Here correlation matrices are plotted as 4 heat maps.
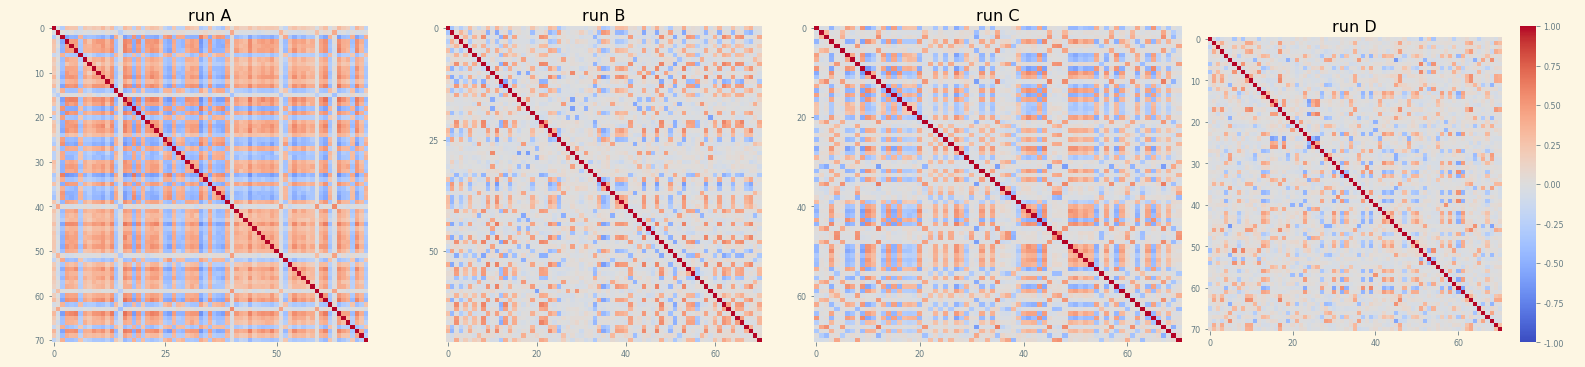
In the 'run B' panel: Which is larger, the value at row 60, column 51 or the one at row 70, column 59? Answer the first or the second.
the second
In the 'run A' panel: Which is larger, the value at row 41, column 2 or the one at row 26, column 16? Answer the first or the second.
the first
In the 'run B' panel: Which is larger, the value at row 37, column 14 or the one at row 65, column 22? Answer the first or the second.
the second
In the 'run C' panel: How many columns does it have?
71
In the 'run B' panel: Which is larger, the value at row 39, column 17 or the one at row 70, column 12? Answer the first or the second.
the first
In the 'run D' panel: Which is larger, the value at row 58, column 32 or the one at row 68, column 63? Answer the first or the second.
the second
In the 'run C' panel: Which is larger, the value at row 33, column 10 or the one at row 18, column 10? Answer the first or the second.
the first
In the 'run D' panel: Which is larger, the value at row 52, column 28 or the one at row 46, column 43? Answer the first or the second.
the second
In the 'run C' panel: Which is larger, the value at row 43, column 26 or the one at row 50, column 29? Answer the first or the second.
the first
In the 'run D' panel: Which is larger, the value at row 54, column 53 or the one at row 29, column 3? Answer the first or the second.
the second
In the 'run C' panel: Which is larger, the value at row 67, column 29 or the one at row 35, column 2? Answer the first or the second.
the second
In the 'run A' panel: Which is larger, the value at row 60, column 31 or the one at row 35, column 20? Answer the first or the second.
the first
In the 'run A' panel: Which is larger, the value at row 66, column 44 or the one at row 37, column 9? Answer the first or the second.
the first
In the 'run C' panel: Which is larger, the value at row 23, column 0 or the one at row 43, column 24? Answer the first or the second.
the second
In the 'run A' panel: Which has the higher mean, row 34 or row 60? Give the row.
60
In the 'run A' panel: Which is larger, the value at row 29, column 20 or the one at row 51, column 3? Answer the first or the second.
the first
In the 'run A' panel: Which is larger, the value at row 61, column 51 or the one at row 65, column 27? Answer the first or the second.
the second
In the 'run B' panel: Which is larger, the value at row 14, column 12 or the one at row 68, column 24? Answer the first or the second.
the second
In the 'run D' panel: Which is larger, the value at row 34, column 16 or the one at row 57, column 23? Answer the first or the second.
the first
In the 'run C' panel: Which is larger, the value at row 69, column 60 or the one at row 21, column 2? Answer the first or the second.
the second
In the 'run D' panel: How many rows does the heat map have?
71
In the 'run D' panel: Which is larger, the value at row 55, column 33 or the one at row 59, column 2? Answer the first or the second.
the second
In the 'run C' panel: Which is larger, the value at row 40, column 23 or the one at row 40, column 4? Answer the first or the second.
the first
